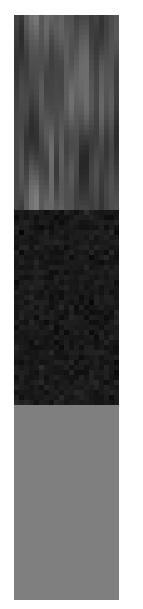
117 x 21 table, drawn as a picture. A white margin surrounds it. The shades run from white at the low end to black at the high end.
It is made of 3 by 1 panels. Panel 1,1: high, streaked downward. Panel 2,1: very high, fine-grained, faint in contrast. Panel 3,1: middling, flat.
